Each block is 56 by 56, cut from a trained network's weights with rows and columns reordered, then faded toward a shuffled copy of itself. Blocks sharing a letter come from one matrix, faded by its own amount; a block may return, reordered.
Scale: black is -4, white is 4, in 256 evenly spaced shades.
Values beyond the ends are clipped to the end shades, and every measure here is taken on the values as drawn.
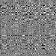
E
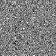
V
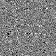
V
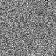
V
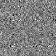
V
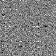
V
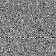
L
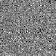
V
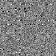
V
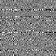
E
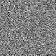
V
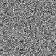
V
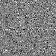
L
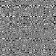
E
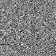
L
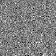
V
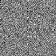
V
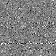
L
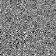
V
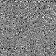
L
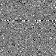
L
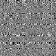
E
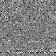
L
